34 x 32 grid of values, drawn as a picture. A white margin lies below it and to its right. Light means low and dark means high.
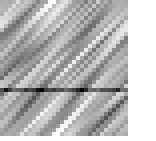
Row 23 differs from the rows beside it. The middle left is the ninth with the highest average. There is no overall slope. Streaks slant up to the right.
